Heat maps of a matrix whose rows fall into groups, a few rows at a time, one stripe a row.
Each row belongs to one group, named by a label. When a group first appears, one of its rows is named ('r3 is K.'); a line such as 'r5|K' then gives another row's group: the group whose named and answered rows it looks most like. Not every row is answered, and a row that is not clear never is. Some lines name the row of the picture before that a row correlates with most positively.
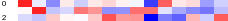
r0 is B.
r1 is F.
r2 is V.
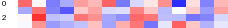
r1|F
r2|F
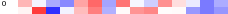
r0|B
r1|F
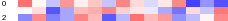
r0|B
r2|F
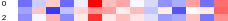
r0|V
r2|V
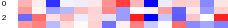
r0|B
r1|F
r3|B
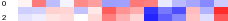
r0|F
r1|V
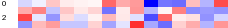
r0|V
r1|B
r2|B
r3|V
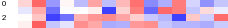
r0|B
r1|B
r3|F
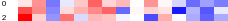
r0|F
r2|B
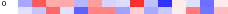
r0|V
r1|V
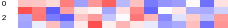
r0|V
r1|B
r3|V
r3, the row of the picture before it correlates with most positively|1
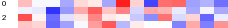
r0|B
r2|B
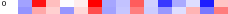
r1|V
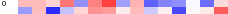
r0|V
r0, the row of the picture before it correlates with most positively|0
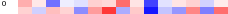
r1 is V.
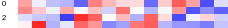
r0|B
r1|B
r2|F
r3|F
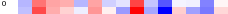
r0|V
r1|V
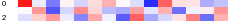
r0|B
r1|F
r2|V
